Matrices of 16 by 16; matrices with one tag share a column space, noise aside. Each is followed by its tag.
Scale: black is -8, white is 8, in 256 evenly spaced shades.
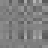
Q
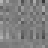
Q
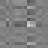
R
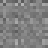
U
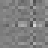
R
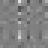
Q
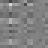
U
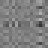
R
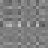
R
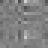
Q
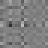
R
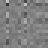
U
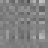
Q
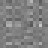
R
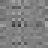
R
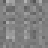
Q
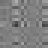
R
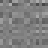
U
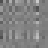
Q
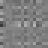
R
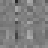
Q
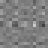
R
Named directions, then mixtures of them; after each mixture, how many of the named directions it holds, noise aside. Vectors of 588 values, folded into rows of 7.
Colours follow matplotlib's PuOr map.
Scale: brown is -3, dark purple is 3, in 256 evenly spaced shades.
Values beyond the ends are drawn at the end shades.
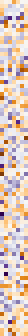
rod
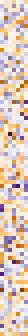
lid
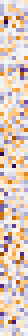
two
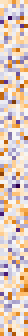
two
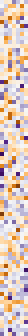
two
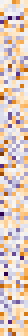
one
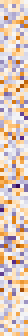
one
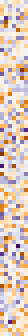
two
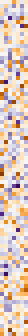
two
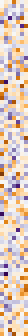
two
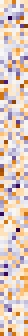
two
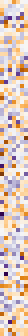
one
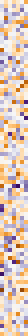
one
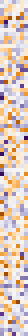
one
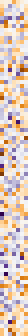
one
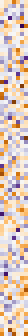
two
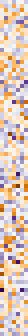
one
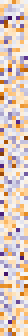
one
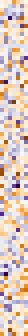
two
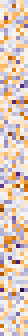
one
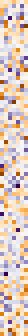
two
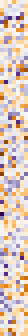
one
